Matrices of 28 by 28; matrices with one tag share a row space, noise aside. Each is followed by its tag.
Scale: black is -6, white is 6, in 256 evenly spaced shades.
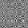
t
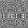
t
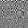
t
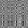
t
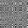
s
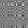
t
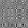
t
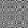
t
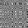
s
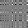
s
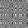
s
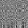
t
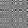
s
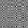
t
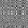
t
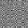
t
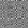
t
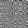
s
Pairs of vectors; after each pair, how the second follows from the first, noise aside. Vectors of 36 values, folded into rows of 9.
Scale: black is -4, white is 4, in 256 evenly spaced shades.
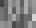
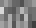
reversed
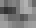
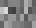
sign-scrambled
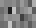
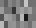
reversed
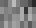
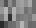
reversed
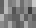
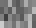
reversed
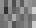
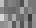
reversed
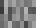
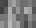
sign-scrambled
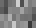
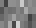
reversed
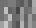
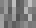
reversed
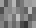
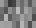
reversed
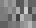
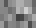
sign-scrambled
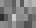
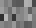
sign-scrambled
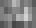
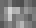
reversed
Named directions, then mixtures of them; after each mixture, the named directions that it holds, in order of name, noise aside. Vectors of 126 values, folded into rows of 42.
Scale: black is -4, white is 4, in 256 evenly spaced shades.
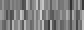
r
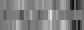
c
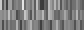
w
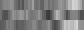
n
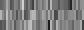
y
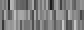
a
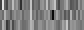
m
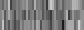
a, c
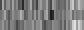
c, m, w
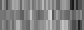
c, m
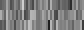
y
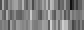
c, m, y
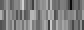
c, y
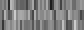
a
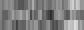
c, n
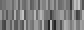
n, r, y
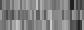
c, r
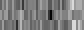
c, w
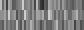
w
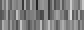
r, w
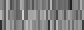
y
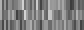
c, w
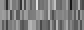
m, r, w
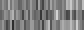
m, n, r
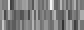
a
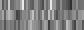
a, w, y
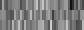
c, m, r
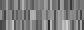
c, n, y
